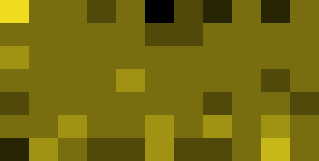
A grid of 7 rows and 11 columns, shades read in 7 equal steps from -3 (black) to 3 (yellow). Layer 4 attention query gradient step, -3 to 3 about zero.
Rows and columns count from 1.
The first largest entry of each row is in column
1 1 1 5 2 3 10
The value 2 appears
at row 7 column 10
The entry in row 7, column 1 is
-2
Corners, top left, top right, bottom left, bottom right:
3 0 -2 0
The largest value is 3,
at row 1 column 1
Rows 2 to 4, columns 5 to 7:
0 -1 -1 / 0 0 0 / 1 0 0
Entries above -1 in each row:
6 9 11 10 8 11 6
